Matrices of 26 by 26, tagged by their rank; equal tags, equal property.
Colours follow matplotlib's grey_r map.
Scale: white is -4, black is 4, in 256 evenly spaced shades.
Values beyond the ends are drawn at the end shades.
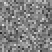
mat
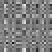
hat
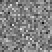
mat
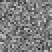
mat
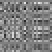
hat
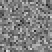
mat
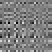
hat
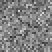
mat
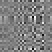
hat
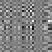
hat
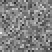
mat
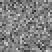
mat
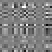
hat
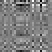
hat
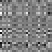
hat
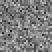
mat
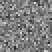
mat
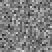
mat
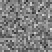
mat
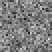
mat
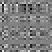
hat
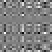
hat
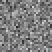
mat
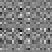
hat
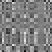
hat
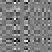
hat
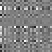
hat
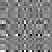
hat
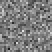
mat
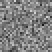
mat
